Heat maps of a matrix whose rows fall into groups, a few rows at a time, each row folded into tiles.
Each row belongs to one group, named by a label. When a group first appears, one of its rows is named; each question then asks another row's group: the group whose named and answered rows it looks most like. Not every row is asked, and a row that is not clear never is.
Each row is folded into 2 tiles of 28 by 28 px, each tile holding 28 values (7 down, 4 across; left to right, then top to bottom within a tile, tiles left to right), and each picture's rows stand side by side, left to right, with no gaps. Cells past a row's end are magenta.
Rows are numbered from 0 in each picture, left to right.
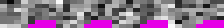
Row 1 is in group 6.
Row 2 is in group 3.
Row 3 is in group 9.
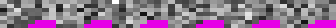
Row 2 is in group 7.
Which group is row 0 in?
3
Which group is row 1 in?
3
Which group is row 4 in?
6
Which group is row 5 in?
9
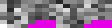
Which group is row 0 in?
6
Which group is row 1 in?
9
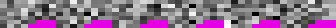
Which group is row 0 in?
6
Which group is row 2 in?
6
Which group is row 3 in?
9
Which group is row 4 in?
9
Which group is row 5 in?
3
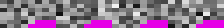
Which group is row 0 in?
9
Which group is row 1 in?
3
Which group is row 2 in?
9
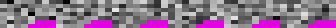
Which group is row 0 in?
9
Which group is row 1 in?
9
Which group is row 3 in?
3
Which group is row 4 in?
9
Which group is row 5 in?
6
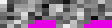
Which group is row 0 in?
6
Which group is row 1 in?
6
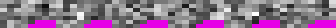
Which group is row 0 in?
6
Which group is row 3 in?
3
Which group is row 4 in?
6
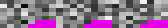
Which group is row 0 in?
9
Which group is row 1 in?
3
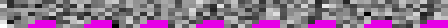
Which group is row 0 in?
9
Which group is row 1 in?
7
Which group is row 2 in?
7
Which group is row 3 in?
6
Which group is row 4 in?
3
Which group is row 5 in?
3
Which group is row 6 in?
9
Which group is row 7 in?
3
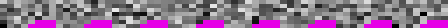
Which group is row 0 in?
7
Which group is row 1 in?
3
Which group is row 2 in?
7
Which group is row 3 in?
3
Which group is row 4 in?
6
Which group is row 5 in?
9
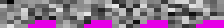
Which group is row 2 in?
9
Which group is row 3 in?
7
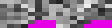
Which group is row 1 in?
6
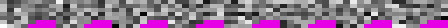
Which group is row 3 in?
3
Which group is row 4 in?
7
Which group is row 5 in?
7
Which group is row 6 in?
7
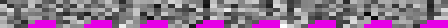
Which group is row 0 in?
9
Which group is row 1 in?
7
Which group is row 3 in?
3
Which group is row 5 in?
6
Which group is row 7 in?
3
